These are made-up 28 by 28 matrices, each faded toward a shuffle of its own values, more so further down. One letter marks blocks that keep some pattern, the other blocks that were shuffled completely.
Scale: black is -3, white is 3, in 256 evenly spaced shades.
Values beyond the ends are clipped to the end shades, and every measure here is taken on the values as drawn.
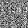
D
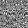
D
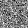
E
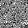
D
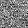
D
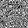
D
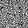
E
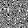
D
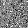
E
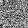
D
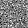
E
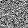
D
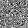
E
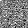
D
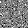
D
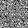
E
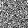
E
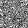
D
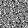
E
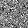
E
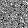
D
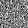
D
